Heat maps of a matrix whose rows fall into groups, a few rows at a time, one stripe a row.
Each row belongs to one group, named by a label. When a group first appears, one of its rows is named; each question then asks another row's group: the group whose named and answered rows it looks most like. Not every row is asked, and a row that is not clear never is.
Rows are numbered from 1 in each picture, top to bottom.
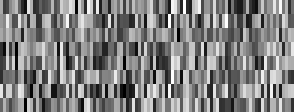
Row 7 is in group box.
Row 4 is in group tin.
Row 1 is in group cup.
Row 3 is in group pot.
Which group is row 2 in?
box
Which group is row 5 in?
tin
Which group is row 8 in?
cup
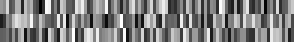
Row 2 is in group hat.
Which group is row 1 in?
pot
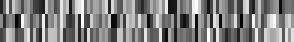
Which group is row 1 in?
pot
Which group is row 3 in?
tin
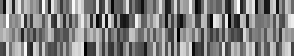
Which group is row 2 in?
box
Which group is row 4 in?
hat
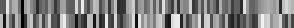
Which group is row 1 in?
pot
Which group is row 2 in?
cup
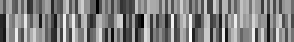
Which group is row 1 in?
box
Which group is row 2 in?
hat
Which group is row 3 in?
hat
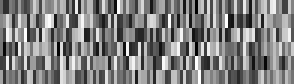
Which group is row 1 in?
tin
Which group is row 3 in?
hat
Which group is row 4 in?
tin
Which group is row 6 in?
cup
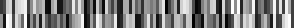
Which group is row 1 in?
hat
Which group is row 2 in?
hat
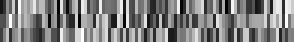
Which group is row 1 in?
tin
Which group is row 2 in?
tin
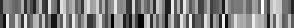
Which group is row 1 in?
cup
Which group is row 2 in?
hat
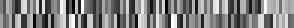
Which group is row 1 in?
tin
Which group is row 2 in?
cup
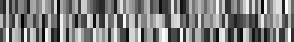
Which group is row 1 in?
tin
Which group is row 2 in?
cup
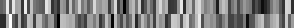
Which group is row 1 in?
pot
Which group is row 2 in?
cup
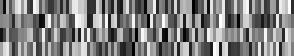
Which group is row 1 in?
hat
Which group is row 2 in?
pot
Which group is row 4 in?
box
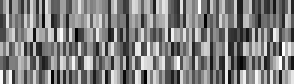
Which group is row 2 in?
pot
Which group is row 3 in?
cup
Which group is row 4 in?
box
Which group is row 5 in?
cup
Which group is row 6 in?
box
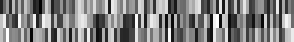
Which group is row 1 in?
pot
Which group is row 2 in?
box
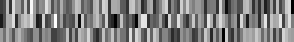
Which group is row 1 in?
pot
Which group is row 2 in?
tin
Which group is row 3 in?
box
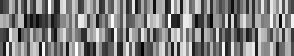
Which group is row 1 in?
cup
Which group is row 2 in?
box
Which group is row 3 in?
cup
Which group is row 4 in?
hat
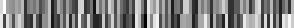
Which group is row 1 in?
box
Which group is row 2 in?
box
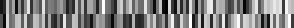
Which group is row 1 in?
tin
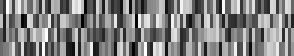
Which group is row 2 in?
cup
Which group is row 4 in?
tin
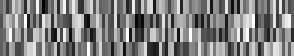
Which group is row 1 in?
cup
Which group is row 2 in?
hat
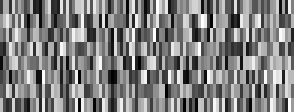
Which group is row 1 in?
pot
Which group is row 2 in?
box
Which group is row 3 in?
hat
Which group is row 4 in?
cup
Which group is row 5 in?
hat
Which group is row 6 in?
tin
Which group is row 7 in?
hat
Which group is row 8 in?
tin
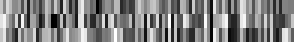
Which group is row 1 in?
box
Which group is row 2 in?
box
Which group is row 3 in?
box
